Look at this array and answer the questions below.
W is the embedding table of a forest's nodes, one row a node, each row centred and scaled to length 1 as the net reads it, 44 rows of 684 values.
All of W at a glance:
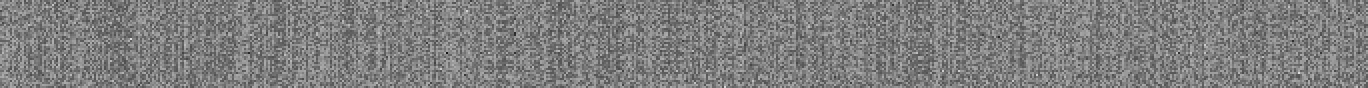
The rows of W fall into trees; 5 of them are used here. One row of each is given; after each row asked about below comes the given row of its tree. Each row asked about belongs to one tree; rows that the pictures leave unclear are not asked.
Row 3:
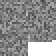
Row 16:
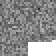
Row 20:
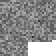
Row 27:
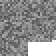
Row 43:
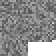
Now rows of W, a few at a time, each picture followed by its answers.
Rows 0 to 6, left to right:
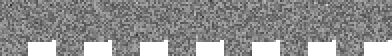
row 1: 43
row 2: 27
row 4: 27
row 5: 20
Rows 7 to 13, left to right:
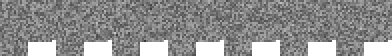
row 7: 43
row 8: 16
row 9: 16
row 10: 27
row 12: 3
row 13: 43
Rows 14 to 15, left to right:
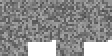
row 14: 27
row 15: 27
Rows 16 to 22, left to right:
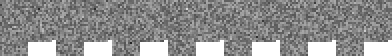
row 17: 16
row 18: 43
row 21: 27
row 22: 3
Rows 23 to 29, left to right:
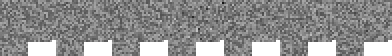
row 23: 27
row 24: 43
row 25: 27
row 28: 43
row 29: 43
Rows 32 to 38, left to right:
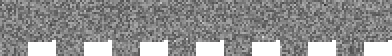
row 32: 43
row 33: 27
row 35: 3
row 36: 27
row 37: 43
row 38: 43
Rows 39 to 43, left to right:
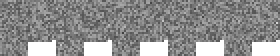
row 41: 20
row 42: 3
